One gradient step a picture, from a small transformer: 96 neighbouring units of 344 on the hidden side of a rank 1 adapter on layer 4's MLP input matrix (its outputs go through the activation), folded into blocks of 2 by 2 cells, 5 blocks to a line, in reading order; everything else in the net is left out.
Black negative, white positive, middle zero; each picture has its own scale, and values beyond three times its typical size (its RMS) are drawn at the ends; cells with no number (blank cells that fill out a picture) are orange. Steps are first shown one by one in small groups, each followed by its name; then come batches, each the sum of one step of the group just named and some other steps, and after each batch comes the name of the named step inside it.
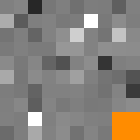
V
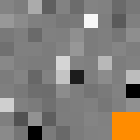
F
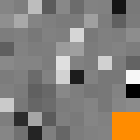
F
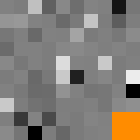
F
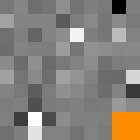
V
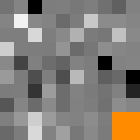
V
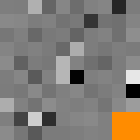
F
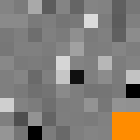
F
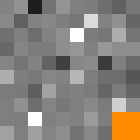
V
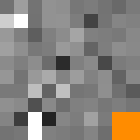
V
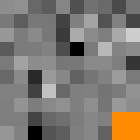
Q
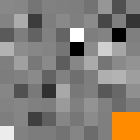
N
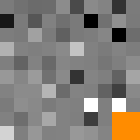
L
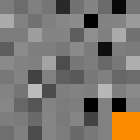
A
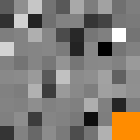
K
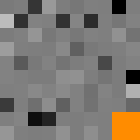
A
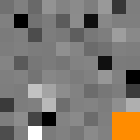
K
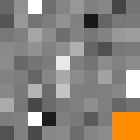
K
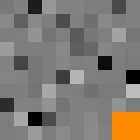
N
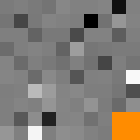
L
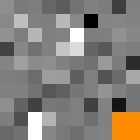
A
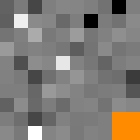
N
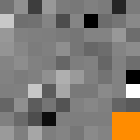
K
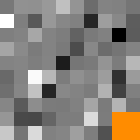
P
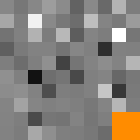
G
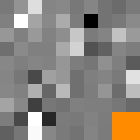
G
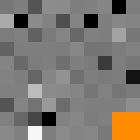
G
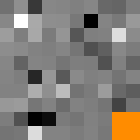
G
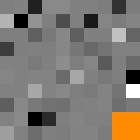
G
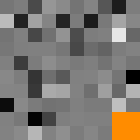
G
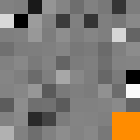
G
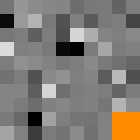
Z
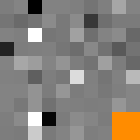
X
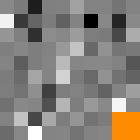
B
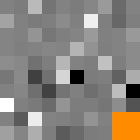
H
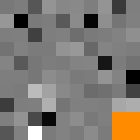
B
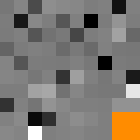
Z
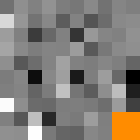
H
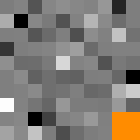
H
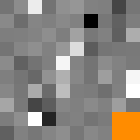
B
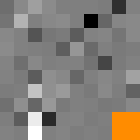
Z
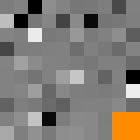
X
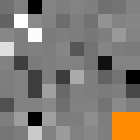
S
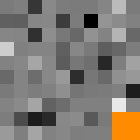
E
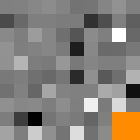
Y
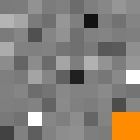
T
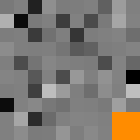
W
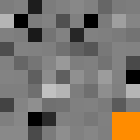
W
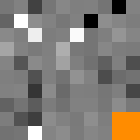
S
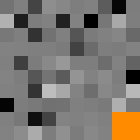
W
